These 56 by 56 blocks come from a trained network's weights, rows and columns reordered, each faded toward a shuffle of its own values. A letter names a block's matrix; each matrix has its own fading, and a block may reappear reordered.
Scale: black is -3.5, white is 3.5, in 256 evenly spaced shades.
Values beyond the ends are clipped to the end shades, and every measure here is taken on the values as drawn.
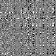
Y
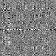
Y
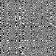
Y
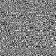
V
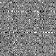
Y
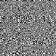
V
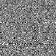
V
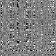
Y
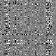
Y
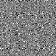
V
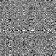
Y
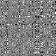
Y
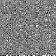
Y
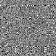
V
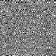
V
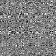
V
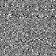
V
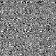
V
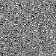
V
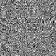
V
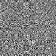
V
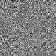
V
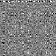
Y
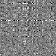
Y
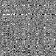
Y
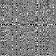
Y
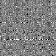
Y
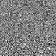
V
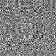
V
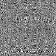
Y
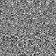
V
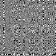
Y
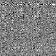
Y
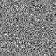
V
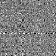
Y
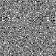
V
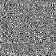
V
